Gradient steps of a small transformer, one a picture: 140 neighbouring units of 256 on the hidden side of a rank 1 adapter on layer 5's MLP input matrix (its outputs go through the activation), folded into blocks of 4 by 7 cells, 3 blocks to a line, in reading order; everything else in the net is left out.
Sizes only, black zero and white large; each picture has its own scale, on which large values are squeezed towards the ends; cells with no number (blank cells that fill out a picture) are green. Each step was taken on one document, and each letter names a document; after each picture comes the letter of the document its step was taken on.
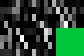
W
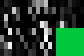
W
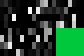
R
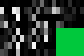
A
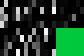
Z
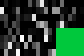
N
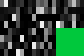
R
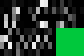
W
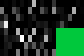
Z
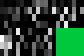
W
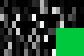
N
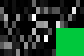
N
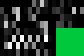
A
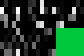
N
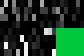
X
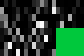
A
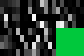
W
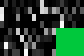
X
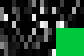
N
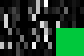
W
